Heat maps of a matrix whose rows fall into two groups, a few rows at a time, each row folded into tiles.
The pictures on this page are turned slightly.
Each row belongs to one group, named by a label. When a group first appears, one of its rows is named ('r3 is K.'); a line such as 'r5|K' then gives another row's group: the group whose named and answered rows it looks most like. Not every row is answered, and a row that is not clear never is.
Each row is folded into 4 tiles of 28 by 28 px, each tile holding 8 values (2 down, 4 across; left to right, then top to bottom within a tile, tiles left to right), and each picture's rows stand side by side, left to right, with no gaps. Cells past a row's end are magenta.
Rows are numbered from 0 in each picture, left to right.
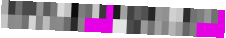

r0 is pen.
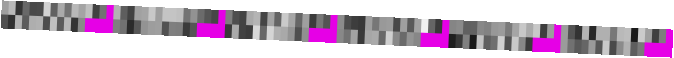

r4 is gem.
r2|pen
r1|pen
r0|gem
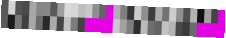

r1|pen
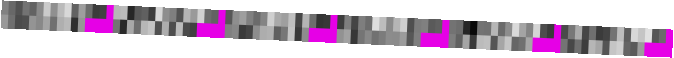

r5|gem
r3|pen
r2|pen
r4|gem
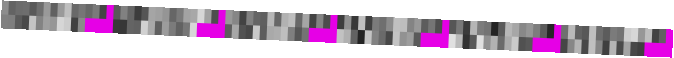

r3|pen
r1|gem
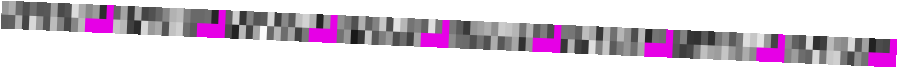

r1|pen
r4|pen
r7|pen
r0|gem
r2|gem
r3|pen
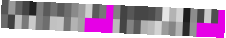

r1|pen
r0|gem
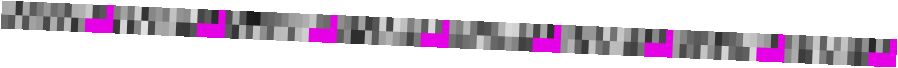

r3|pen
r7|pen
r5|pen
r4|pen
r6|gem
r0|gem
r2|gem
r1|pen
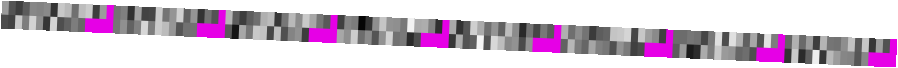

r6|pen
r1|pen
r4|pen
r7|pen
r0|gem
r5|pen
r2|gem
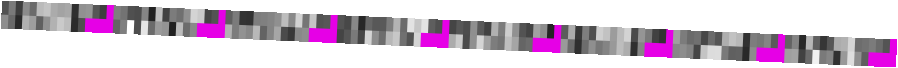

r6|pen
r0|pen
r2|gem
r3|gem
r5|pen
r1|gem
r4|pen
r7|pen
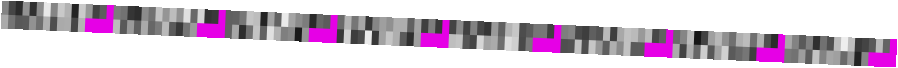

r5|gem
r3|pen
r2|pen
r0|pen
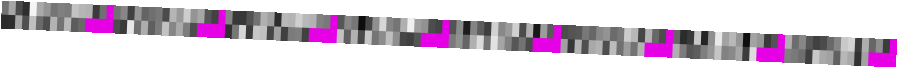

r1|gem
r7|pen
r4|pen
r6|pen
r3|gem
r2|gem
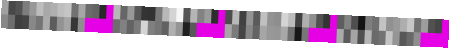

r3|gem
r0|pen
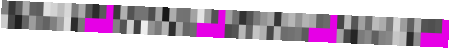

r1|gem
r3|pen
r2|gem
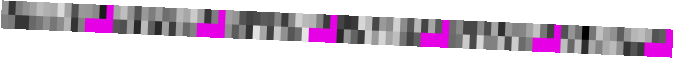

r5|gem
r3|pen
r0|pen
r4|gem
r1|gem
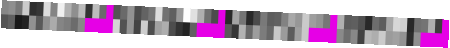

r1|gem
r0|pen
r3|pen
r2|gem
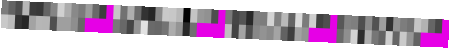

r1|pen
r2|gem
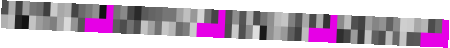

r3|gem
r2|pen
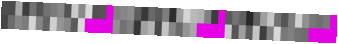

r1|gem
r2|gem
